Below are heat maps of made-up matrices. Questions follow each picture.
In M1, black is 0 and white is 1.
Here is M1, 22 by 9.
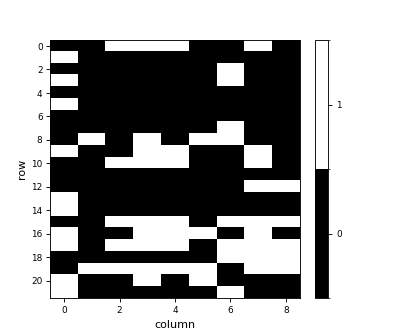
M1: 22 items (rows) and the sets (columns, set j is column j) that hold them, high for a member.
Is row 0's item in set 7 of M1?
yes
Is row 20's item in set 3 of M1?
yes
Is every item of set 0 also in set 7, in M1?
no
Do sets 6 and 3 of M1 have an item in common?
yes
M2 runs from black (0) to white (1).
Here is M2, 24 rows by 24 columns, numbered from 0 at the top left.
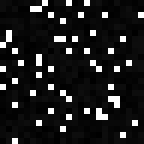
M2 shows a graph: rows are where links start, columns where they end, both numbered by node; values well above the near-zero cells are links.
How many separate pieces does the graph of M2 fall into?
3
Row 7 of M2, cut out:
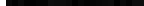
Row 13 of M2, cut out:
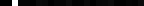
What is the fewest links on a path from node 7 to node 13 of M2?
5
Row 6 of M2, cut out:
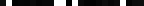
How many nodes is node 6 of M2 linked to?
5
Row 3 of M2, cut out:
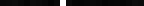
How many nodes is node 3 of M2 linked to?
1
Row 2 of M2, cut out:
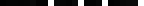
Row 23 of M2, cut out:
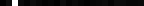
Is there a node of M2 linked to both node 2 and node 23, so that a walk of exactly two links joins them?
no
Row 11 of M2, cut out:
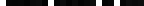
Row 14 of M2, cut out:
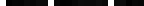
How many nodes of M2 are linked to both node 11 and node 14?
2
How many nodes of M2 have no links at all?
1
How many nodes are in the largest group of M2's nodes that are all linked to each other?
3
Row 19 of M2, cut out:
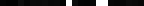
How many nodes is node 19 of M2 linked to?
3
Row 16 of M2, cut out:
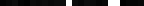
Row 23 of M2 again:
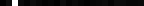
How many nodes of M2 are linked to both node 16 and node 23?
0
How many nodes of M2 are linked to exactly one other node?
8
